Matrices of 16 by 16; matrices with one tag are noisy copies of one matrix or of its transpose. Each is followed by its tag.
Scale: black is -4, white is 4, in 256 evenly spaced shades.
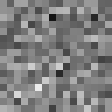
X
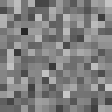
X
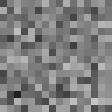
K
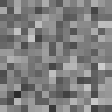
K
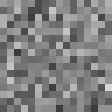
X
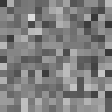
K
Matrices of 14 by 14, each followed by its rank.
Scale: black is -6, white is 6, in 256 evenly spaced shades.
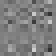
two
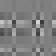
one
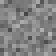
full rank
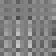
one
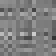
two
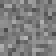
full rank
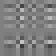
one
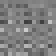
two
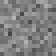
full rank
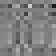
two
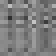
two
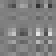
one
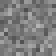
full rank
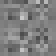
two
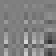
one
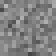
full rank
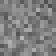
full rank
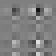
one
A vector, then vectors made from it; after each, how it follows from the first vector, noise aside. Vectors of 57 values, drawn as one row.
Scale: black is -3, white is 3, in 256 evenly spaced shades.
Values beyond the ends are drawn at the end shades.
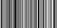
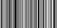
copied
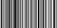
copied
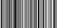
copied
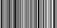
copied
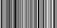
copied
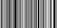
copied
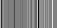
partly zeroed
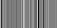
partly zeroed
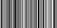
copied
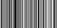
copied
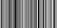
copied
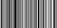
copied
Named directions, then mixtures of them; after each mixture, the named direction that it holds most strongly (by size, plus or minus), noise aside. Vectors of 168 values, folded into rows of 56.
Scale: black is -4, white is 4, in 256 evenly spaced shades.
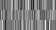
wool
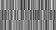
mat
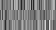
wool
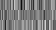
wool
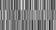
mat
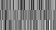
wool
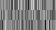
wool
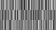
mat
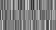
wool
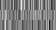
mat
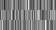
wool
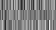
wool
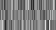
wool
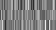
wool
